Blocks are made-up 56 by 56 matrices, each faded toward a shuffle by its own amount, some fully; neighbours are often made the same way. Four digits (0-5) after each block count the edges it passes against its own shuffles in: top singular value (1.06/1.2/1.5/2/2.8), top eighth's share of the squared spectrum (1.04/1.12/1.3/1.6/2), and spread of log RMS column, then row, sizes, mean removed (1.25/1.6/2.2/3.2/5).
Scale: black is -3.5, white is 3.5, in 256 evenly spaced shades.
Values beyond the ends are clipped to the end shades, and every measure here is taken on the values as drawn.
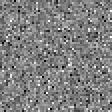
2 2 0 0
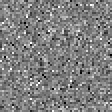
1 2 0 1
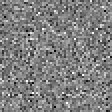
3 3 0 1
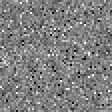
0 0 0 0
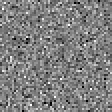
2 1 0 0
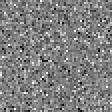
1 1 0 0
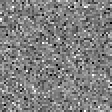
0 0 0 0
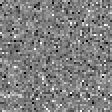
2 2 0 0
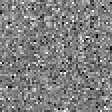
3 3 0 1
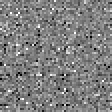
3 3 2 1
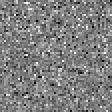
2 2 1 1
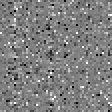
3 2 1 0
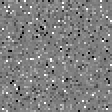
0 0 0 0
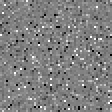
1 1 0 0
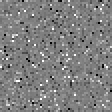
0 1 0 0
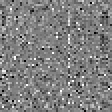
3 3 1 1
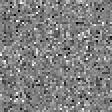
2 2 1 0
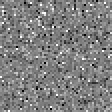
0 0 0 0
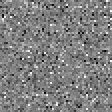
2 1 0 0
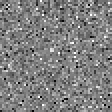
2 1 0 0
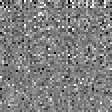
3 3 2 2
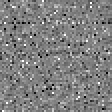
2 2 0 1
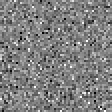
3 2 0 0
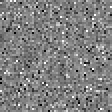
2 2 0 1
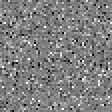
0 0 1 0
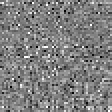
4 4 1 2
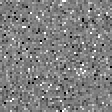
0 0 0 0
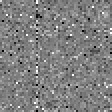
3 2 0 0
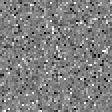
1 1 0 0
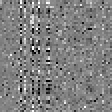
4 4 3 1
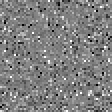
3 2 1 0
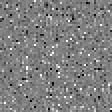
2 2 1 0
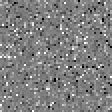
0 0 0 0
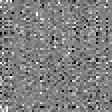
4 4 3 2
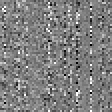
2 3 4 0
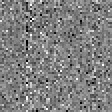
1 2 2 0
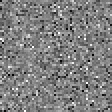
0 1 1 0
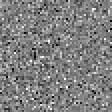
0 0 1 0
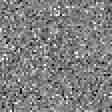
0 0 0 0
